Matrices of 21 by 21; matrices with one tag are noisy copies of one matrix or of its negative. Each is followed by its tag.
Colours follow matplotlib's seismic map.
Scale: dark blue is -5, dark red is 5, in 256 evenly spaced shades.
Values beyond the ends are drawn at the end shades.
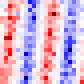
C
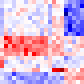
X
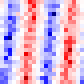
C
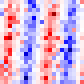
C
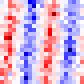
C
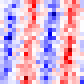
C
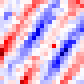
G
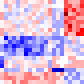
X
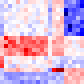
X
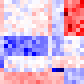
X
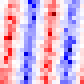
C
